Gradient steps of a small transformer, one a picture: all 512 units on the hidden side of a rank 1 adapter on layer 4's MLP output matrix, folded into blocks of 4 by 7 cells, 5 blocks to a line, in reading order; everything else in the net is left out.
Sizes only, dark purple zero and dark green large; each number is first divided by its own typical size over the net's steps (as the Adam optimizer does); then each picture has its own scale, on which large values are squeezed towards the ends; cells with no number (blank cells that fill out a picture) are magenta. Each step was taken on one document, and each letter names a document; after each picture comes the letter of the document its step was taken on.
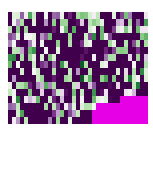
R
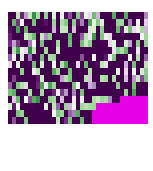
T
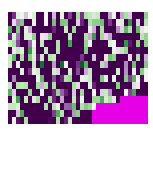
R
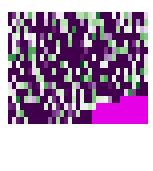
R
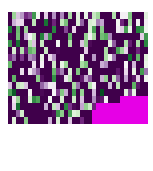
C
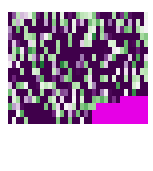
T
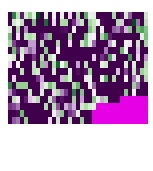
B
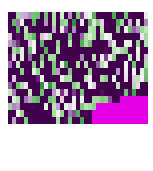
T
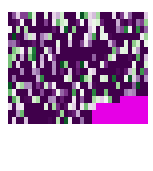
R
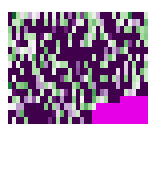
C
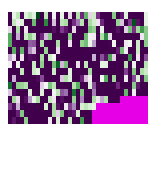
B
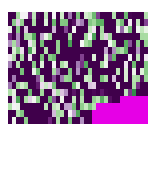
T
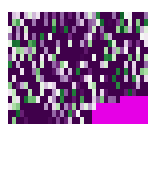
C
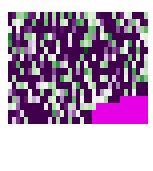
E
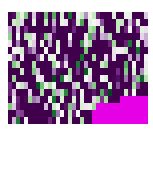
E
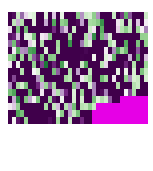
R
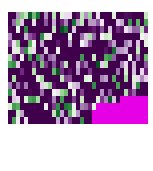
T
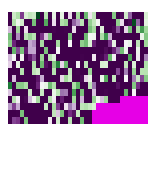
B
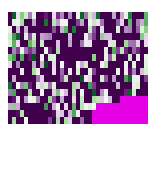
C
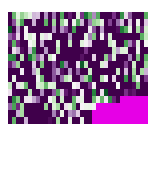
T
